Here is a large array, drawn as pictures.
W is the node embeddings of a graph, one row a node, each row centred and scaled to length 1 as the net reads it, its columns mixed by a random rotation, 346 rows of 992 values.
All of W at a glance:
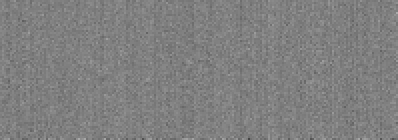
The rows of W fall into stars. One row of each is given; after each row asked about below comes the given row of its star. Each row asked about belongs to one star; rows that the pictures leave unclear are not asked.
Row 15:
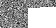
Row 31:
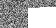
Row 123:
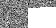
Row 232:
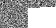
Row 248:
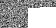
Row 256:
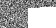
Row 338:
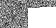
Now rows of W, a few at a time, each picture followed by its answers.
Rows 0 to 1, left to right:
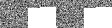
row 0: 256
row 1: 248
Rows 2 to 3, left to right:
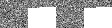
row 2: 15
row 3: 256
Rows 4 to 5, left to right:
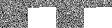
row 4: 248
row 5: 248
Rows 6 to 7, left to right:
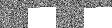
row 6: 123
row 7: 31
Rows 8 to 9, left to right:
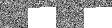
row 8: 232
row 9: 15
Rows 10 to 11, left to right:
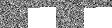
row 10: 248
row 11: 31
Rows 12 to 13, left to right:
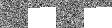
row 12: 232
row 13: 256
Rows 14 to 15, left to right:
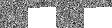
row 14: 31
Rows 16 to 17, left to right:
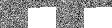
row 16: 256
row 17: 31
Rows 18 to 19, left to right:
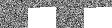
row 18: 31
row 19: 248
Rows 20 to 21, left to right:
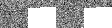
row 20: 232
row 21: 31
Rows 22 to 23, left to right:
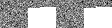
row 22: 248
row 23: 256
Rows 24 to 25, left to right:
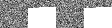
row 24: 123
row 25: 232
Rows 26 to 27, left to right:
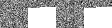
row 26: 123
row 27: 256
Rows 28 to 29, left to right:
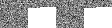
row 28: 248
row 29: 123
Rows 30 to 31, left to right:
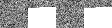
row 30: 123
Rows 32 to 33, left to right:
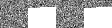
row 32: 232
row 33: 256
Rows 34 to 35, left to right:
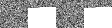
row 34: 15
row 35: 248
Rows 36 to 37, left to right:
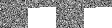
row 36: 248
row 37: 123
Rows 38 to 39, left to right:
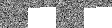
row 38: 31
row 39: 256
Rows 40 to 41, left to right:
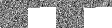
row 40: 15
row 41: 338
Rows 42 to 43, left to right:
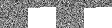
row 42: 31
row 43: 31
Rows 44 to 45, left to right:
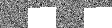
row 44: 232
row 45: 31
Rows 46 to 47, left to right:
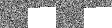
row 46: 232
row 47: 232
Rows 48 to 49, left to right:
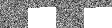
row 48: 31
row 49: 15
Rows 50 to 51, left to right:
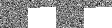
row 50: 338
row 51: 232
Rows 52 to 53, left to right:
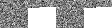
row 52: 248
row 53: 338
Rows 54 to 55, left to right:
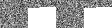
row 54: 31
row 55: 248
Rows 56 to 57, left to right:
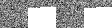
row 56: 256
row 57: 248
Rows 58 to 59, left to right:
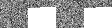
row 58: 232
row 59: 31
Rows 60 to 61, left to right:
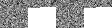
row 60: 31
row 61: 31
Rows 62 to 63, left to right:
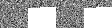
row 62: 232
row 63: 232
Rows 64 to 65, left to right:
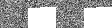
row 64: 232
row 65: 256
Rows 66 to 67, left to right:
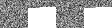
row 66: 31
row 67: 15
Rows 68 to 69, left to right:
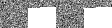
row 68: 248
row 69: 338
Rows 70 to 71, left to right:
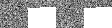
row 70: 338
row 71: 31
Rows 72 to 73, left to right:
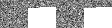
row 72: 123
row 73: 248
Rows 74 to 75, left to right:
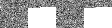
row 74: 256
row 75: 123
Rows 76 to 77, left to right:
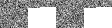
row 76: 338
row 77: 248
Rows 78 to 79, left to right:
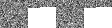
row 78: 248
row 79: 31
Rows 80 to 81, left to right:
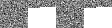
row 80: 232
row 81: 232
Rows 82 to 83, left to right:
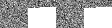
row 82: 15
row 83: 256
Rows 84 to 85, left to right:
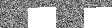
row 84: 15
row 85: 248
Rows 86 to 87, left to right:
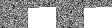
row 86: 15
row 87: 256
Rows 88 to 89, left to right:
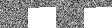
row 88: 123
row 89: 31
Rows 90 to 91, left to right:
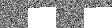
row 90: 232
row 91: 248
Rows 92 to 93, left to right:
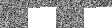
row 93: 256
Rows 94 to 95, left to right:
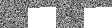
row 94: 256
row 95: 31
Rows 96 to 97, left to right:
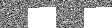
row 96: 123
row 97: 123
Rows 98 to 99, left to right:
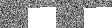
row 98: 248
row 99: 338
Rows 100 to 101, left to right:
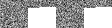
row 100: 31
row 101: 31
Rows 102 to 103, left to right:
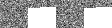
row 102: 232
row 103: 123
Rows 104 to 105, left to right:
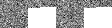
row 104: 31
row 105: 31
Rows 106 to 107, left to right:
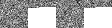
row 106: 123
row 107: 31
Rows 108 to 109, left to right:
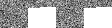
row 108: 248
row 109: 256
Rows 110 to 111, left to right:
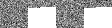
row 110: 232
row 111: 123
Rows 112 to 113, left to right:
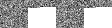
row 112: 15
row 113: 123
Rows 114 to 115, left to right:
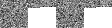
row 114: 248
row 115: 248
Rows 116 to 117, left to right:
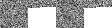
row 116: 248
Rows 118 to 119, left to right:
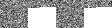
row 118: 123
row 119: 248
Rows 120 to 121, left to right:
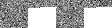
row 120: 232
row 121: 256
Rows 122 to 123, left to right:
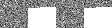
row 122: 123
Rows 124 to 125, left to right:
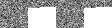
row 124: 256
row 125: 31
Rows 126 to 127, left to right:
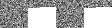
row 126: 123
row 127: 248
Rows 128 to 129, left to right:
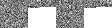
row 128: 31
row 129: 338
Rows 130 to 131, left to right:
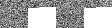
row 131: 338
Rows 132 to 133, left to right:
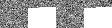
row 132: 123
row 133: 256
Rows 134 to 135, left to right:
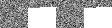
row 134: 15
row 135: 256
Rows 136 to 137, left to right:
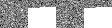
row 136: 31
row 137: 123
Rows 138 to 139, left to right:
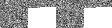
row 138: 123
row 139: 31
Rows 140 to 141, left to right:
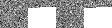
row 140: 123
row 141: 338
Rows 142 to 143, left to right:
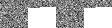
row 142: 338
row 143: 15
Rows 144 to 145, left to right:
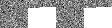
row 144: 15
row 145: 232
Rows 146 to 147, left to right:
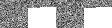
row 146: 256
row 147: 248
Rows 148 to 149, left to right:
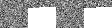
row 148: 15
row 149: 232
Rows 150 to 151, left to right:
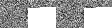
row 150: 338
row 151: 338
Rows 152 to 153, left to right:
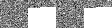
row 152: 232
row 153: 338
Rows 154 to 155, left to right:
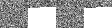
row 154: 232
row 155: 338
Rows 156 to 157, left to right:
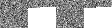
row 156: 15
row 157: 232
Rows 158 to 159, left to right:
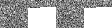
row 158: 338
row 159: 338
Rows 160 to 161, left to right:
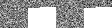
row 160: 123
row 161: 15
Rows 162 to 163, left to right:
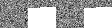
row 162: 232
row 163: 15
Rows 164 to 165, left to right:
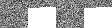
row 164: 256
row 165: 15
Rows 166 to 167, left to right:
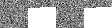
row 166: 232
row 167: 232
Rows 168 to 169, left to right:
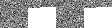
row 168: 31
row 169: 338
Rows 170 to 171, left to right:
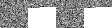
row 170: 248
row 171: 123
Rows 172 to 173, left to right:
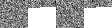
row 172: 31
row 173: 232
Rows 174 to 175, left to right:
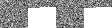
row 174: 31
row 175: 15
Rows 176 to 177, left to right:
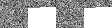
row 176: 31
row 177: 123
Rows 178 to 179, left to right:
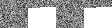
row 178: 248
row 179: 256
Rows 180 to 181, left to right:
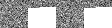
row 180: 123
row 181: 256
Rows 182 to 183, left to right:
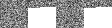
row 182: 123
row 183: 31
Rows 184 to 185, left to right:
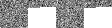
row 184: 15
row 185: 15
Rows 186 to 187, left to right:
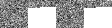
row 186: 256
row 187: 338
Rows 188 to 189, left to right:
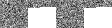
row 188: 31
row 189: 338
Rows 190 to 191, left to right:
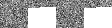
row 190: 123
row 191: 232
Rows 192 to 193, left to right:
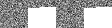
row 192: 31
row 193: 256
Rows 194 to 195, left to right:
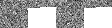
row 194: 338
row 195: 31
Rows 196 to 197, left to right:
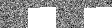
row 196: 248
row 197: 256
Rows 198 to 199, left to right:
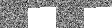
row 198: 256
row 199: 256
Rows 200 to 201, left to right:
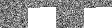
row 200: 248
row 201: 248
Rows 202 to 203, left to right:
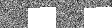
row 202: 123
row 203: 31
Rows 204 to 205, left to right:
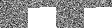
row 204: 248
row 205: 15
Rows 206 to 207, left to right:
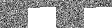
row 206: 248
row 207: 15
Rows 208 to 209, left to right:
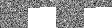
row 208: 232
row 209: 15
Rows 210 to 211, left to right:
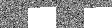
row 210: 256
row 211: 123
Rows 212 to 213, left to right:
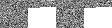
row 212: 338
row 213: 123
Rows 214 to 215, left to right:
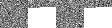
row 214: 232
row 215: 15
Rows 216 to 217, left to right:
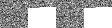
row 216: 248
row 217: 15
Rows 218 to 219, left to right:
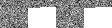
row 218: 256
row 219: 15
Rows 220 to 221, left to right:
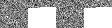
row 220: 123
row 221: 248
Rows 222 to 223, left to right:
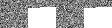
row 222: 248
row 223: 256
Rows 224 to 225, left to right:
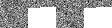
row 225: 232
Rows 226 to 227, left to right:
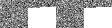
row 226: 256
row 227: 232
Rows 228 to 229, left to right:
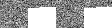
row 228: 123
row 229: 256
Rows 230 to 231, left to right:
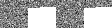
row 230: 338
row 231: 123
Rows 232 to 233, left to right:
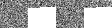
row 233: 248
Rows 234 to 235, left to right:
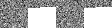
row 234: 248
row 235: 31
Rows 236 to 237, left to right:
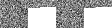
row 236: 338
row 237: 123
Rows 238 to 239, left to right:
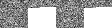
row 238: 15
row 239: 15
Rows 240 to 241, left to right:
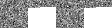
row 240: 256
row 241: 15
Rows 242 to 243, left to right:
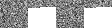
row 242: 248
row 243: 338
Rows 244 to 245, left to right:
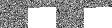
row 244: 31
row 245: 248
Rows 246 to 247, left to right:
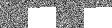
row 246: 256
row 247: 15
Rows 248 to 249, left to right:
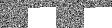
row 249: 31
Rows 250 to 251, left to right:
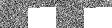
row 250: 256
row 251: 338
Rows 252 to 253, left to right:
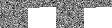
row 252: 15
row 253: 123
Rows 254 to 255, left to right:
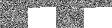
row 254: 256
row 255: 15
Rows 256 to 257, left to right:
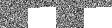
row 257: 232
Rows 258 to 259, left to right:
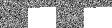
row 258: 31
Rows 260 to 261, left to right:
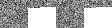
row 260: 338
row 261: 248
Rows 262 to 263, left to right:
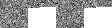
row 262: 123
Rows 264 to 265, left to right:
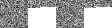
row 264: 232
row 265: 256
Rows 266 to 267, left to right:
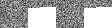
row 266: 15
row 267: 256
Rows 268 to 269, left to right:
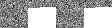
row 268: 15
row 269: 15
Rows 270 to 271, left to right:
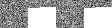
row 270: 15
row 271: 123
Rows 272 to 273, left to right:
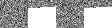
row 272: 232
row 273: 256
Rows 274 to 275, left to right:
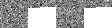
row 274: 232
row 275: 338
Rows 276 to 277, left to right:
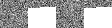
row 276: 256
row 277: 232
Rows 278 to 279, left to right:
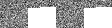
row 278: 256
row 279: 31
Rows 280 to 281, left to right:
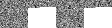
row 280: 123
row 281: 15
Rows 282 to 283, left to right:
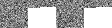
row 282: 256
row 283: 248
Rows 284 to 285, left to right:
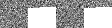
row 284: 123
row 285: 248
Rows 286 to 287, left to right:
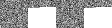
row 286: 123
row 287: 123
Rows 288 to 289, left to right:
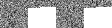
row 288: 256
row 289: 232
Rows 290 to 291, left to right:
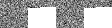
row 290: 338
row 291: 31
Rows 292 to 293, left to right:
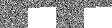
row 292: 31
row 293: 256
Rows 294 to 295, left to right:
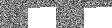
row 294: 256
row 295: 256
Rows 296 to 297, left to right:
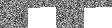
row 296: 15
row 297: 15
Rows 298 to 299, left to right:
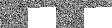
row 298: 338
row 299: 232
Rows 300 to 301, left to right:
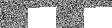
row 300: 248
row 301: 256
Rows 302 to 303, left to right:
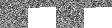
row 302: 15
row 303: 15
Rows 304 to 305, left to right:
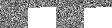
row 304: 256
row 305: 256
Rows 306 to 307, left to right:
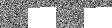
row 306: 256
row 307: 31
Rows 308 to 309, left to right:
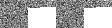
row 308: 338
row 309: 338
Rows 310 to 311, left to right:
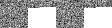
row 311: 31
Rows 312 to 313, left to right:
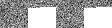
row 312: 248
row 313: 256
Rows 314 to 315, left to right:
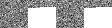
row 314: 248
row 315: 248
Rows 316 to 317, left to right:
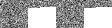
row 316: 256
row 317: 123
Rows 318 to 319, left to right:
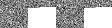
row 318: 123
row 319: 123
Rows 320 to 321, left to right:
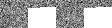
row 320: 248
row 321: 256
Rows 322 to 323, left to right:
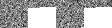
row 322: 15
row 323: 31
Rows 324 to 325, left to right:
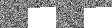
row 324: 232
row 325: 232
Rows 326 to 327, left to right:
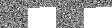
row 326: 15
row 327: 256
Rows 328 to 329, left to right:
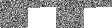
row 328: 248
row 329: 256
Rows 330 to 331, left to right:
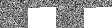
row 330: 15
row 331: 338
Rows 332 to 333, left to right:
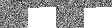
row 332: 31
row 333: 15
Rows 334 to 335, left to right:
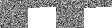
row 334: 31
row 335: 232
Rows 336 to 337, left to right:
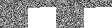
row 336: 31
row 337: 31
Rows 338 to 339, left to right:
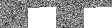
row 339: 256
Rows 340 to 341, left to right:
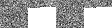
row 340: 338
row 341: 256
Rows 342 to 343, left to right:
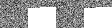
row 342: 256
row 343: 248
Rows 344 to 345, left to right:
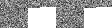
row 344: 232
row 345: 338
